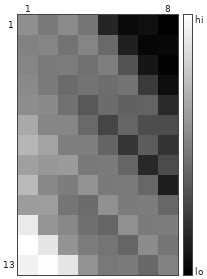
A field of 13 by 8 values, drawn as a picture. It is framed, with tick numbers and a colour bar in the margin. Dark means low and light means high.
Values rise toward the bottom left. The top left is the calmest part. The grain runs diagonally down to the right. The halves do not mirror each other. The bottom left is the ninth with the highest average. The ninth with the lowest average is the top right.
